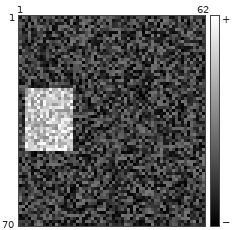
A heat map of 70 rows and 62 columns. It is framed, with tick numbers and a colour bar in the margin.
There are no regular stripes. In the middle left lies a patch that is higher than the rest. The values are skewed, with a long tail toward high values. On average the colour sits 30% of the way up the scale. The middle left is the ninth with the highest average.
